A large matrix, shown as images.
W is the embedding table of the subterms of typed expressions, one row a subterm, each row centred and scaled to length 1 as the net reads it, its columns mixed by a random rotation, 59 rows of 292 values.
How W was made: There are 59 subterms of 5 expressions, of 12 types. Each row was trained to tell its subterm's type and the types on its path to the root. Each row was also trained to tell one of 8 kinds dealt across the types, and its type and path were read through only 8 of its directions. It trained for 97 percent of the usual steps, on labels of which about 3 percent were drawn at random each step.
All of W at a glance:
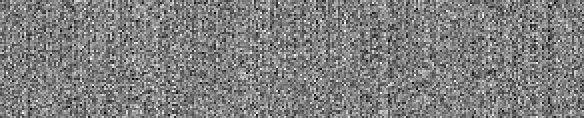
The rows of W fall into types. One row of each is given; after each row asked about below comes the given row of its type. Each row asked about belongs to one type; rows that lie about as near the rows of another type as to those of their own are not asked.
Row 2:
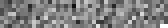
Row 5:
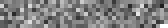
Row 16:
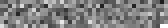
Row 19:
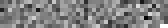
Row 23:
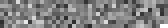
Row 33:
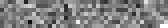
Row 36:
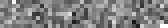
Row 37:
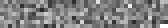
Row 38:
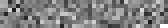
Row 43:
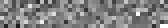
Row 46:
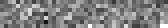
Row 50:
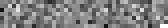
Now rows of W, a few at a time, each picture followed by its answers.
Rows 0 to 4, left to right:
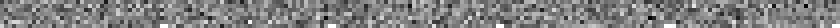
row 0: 16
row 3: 50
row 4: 16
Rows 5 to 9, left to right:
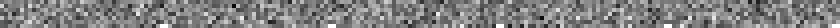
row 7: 46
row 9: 33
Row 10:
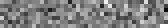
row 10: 36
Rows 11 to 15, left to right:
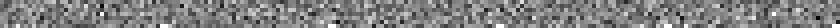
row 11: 16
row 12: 43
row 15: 37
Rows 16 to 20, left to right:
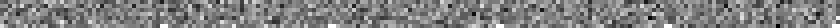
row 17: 2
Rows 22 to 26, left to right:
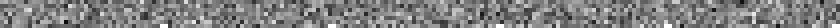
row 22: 43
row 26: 37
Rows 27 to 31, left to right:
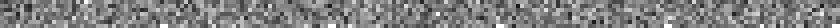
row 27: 2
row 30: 43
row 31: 46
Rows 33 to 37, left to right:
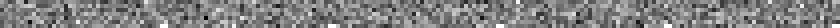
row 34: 2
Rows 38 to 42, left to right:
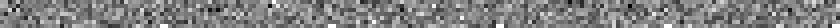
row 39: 36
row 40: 46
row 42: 16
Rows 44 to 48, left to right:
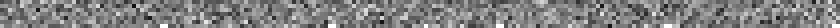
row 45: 46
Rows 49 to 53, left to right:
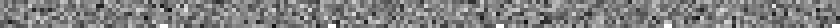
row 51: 37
